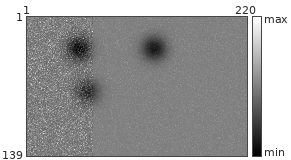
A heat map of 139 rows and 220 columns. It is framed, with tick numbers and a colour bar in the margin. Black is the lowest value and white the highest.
Seam: vertical, 30% of the way across, the right part calmer. Histogram: skewed, a long tail of low values. Odd rows or columns: none. Dips: three. Mirror symmetry: none.
